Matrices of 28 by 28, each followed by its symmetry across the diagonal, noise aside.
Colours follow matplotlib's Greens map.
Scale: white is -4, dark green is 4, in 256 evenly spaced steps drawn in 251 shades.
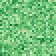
neither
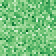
neither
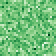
symmetric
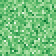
neither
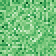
symmetric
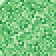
symmetric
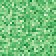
neither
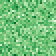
neither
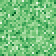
symmetric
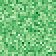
neither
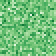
neither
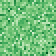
symmetric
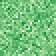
symmetric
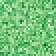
symmetric
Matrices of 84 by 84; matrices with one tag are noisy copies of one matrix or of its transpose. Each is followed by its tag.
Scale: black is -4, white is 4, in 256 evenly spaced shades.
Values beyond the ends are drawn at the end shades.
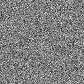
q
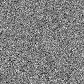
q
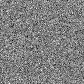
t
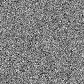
q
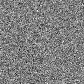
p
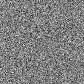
t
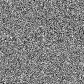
p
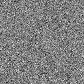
q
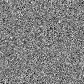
p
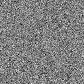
q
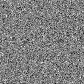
p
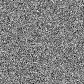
p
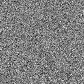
q
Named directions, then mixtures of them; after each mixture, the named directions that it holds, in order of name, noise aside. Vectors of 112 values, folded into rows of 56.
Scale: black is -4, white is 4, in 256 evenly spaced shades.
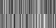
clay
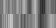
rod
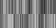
clay, rod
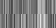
clay, rod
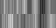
rod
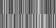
clay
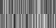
clay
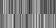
clay, rod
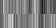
clay, rod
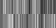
clay, rod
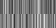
clay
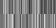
clay, rod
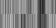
clay, rod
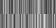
clay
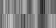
rod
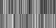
clay, rod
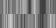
rod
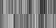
clay, rod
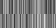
clay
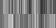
clay, rod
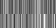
clay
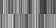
clay, rod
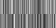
clay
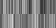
clay, rod
